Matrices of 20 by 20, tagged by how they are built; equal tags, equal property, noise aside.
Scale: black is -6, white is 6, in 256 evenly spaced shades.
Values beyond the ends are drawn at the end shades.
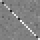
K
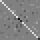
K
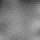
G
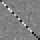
K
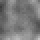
G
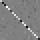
K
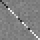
K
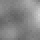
G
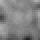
G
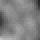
G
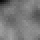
G
